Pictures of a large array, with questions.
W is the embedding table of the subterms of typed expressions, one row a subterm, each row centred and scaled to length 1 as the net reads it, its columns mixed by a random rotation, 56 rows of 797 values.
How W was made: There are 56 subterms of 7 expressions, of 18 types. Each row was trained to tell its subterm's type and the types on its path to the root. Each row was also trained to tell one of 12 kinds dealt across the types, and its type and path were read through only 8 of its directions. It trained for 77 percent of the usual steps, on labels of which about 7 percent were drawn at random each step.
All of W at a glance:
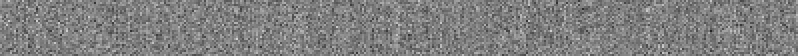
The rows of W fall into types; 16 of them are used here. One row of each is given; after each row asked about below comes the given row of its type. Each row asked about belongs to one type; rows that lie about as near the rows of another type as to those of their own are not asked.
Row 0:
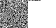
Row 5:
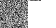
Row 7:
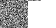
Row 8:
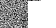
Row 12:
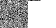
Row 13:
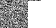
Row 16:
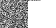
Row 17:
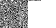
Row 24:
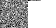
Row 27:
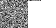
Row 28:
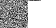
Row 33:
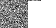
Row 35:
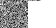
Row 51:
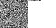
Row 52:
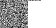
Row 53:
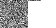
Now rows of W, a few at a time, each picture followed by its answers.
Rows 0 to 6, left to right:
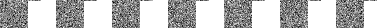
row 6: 8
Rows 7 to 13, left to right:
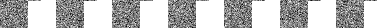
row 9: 16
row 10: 16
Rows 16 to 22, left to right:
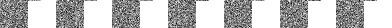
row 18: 28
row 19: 12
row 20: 0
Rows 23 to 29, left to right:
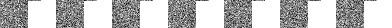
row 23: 33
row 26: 8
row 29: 12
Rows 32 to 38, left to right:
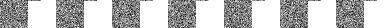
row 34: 7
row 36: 28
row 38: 7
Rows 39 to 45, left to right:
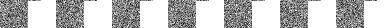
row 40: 5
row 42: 28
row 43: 27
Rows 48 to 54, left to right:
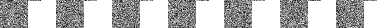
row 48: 13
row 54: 24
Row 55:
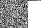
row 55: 27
